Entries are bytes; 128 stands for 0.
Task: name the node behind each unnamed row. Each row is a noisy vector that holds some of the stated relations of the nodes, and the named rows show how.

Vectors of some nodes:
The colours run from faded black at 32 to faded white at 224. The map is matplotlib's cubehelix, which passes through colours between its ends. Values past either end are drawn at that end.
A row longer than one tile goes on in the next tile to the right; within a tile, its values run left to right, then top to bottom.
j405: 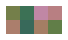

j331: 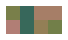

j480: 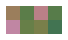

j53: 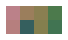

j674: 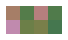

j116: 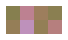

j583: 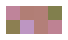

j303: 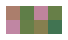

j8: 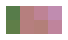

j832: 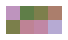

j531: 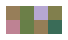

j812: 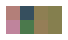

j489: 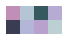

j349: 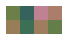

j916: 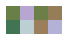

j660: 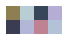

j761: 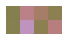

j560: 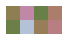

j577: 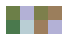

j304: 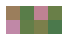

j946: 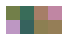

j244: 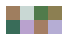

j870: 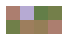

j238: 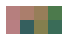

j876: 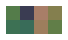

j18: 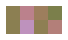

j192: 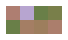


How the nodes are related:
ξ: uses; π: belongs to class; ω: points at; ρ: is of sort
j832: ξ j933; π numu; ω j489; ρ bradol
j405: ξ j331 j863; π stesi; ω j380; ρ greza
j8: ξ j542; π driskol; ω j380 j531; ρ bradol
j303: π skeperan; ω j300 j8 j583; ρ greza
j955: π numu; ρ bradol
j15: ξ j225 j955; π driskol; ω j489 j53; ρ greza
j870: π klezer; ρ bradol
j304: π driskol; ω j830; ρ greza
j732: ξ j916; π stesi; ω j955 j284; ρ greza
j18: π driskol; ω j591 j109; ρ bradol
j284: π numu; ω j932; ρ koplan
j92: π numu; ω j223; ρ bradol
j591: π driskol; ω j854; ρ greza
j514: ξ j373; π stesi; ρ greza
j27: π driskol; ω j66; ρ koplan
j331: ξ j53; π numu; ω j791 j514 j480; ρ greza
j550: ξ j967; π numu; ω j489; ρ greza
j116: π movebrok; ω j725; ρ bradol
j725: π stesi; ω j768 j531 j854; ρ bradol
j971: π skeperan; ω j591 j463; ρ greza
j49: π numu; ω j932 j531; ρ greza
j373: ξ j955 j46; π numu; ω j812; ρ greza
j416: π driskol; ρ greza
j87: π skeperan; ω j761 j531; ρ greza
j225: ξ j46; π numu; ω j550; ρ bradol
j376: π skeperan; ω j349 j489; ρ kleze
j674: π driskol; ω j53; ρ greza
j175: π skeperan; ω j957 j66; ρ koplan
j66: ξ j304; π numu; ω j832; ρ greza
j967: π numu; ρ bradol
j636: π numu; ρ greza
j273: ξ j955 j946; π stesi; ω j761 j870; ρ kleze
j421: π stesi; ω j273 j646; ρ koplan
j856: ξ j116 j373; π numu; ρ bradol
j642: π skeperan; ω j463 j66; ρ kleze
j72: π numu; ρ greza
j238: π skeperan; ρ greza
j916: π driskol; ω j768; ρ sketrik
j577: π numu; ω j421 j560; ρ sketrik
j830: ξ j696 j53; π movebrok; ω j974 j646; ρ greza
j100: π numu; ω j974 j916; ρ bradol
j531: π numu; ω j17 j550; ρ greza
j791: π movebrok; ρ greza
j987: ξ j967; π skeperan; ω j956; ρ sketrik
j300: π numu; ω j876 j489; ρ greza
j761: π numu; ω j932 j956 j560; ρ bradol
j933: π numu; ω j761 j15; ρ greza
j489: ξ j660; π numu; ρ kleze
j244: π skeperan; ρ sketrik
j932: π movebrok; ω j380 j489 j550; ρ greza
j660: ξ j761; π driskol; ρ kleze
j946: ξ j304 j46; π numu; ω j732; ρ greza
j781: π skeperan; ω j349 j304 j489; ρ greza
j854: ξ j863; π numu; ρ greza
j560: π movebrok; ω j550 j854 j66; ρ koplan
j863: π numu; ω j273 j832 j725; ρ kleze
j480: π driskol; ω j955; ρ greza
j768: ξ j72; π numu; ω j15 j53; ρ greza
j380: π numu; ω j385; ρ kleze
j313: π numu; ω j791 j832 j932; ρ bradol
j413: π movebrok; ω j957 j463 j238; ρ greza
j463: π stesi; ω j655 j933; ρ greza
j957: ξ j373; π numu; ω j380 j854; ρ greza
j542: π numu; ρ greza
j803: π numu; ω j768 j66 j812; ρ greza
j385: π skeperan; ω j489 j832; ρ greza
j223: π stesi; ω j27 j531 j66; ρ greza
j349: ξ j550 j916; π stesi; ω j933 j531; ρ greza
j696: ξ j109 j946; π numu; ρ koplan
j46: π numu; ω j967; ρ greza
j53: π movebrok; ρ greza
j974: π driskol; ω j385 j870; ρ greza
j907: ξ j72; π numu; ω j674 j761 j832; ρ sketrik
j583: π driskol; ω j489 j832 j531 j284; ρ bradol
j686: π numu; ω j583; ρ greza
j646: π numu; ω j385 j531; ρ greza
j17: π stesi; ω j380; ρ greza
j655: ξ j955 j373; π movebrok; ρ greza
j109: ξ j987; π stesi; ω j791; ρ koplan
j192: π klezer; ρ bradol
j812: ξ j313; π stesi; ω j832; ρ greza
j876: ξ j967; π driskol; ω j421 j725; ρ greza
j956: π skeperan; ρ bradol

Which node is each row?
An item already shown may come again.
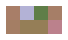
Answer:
j955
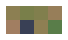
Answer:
j854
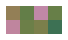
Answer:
j87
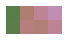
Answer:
j8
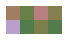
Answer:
j46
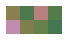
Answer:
j223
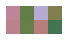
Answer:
j932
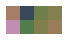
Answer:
j66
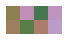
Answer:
j856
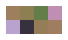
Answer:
j655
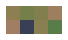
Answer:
j854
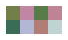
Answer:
j907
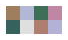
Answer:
j863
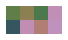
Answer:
j109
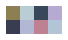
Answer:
j660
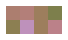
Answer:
j313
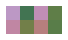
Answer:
j385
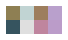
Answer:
j380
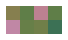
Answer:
j591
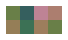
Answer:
j349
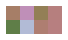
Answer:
j284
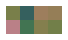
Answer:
j768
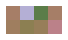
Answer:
j955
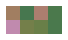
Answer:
j803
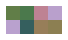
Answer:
j957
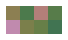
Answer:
j223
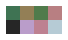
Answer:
j987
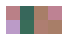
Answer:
j15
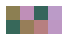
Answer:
j696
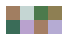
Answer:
j244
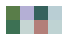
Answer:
j273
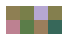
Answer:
j17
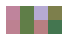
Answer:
j932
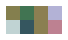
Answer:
j373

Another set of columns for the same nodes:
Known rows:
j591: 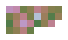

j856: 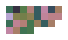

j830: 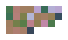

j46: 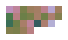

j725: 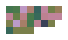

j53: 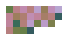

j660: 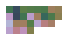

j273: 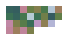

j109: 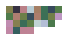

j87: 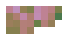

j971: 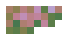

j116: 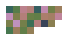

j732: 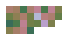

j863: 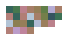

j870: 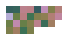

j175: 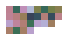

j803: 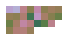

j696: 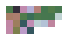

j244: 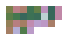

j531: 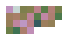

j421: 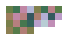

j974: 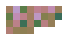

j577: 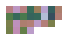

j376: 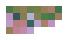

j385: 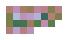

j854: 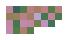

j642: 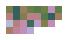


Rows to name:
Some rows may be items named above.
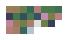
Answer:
j987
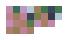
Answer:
j27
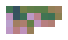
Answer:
j660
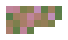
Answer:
j349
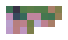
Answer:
j660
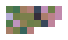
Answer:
j955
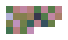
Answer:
j583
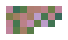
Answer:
j854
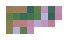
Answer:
j244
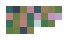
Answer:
j967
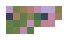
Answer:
j946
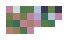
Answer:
j550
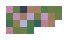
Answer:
j957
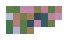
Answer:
j832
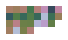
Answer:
j907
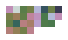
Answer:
j550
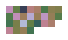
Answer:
j957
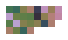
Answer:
j955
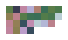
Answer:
j696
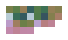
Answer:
j489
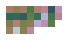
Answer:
j907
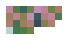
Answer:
j655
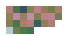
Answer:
j514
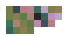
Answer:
j225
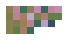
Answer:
j405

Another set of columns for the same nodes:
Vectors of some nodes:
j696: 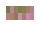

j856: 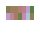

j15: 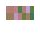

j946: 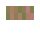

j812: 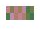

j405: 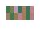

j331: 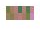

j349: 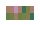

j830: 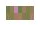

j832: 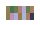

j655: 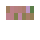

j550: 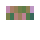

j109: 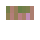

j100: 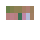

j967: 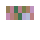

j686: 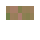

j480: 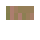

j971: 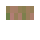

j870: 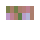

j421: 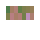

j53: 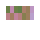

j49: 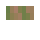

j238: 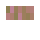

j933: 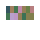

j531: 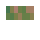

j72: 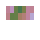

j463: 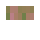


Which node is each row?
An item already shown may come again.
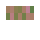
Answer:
j373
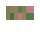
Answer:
j932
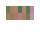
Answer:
j331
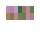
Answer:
j768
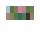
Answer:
j642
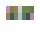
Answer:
j244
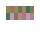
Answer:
j27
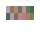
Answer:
j66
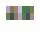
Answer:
j987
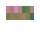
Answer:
j732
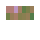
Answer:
j876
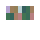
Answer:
j916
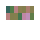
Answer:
j8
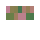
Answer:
j385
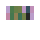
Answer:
j863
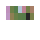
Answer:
j660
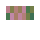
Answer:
j812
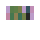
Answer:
j863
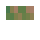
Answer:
j531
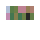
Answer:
j376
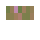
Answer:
j830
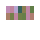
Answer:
j768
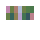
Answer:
j577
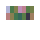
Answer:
j642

